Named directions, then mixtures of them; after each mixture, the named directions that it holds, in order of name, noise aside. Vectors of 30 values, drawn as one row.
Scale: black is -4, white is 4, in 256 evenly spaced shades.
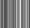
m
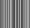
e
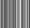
m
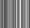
m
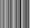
e, m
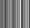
e, m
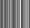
e, m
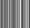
e, m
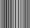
e, m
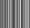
e, m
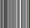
m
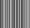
e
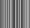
e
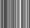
m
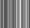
m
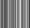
m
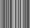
e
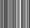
m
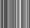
m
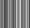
m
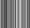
e, m
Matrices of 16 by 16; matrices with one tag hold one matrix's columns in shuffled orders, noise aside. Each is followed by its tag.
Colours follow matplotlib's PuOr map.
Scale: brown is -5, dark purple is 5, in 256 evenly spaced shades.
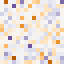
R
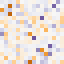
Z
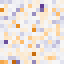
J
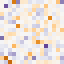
R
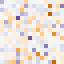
Z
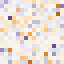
Z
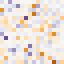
Z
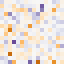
J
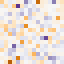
R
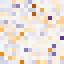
Z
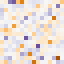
R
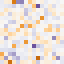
R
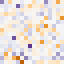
R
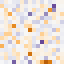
J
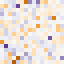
R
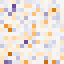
J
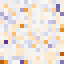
J
